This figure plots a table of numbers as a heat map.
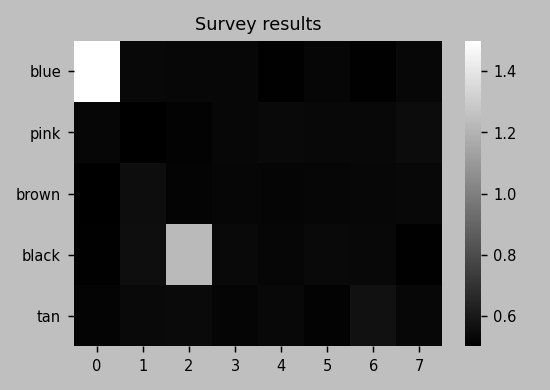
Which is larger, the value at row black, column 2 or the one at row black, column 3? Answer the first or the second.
the first
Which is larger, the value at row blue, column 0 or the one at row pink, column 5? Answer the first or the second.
the first
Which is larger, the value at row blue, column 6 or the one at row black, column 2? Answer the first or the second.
the second
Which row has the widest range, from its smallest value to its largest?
blue
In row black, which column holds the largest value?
2
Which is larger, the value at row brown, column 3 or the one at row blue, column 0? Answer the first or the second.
the second
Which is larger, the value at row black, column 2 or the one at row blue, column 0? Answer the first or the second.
the second
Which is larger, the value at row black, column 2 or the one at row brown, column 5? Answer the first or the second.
the first
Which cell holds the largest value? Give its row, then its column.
blue, 0
